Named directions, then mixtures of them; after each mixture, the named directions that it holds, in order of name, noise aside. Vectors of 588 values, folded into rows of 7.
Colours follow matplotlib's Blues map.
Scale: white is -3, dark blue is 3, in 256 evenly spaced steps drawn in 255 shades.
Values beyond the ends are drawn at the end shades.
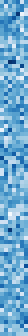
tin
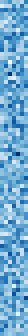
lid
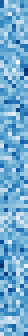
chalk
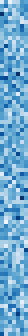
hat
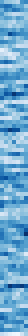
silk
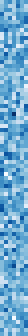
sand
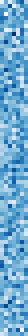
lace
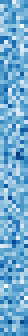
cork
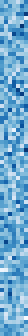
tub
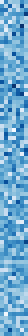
lace, tub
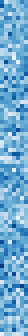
chalk, silk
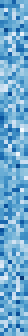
cork, lace, lid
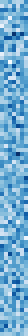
lid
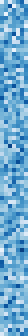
lace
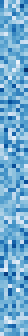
chalk, tub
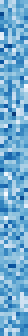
hat, sand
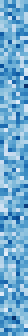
chalk, sand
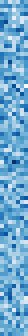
hat, lid, tub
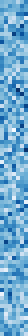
tub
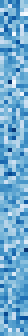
lace, tin, tub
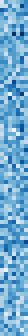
lace, lid, tub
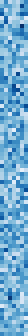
hat, tub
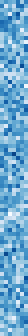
chalk, sand, tin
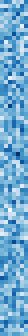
cork, lid, tin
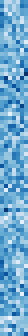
chalk, hat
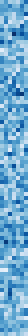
silk, tub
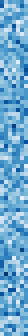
chalk
